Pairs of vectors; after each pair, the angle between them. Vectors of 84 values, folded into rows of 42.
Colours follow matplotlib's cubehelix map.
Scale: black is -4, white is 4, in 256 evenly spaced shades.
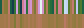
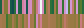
nearly parallel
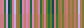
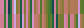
nearly parallel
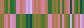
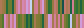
nearly parallel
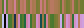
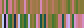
nearly parallel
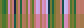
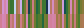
nearly opposite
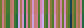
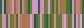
partly aligned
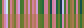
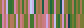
partly aligned
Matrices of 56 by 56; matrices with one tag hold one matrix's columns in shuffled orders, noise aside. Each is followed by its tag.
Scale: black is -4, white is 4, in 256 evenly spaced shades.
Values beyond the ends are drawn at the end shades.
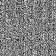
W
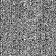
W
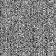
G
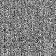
G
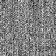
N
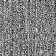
N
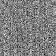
G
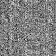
W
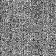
W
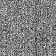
G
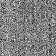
W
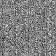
G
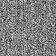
W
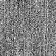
N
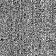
W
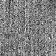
N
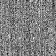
N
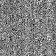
W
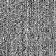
N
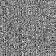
G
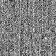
N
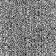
G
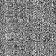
W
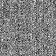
W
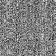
W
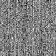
N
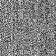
W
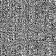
W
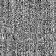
N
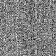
W
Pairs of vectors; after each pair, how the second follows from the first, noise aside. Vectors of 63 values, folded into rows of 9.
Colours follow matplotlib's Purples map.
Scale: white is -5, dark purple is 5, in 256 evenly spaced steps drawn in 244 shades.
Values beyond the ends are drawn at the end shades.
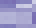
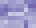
wrapped around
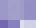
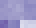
copied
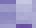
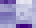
scaled up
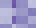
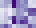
scaled up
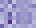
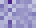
wrapped around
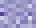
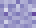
reversed
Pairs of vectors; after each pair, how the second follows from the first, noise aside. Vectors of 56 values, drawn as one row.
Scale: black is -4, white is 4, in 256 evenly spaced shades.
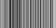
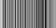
reversed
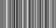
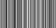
sign-scrambled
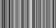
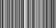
reversed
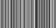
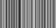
reversed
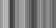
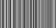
sign-scrambled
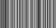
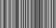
wrapped around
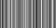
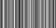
reversed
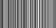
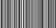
wrapped around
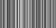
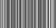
wrapped around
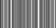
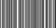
reversed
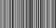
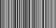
reversed
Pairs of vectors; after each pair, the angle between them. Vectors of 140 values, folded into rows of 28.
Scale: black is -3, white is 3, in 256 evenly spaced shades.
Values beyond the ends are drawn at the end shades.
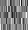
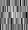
nearly opposite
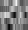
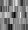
nearly parallel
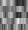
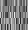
orthogonal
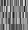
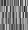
nearly parallel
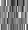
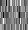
partly opposed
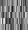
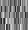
nearly opposite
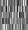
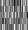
partly aligned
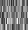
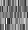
partly opposed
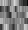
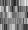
nearly opposite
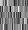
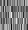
partly opposed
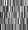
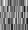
partly aligned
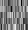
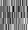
partly opposed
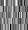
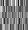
partly aligned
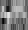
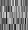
partly aligned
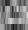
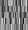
orthogonal
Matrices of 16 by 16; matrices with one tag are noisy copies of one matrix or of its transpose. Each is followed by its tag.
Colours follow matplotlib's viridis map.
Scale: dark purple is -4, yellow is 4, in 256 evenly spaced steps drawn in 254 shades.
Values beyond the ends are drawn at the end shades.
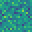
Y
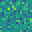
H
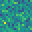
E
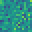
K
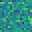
H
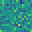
K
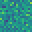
Y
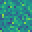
E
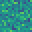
E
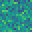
E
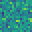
H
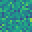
H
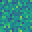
H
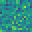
K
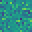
H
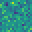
Y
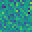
Y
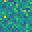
Y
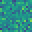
H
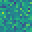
Y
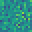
K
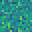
H
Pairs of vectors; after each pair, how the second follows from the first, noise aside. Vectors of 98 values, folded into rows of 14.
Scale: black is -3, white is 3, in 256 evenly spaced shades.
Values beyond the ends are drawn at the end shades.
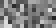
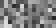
copied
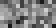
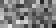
sign-scrambled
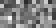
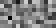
sign-scrambled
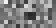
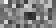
copied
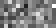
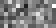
copied
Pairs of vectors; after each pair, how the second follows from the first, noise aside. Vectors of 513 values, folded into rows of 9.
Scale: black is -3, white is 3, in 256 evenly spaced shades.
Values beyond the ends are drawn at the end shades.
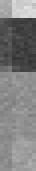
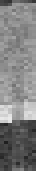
wrapped around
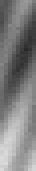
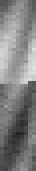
wrapped around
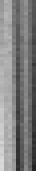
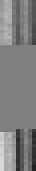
partly zeroed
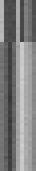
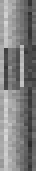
wrapped around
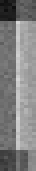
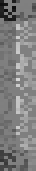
partly zeroed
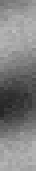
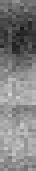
wrapped around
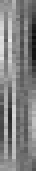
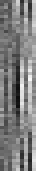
wrapped around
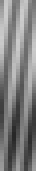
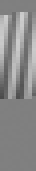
partly zeroed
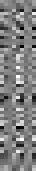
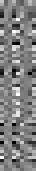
reversed
